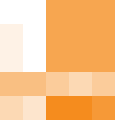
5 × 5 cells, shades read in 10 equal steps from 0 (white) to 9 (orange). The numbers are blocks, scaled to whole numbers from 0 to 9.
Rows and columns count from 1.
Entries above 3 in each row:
3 3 3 4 3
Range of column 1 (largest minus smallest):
5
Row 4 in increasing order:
3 4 4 5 5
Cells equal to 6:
0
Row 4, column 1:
5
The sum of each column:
10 7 34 33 33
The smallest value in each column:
0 0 4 3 4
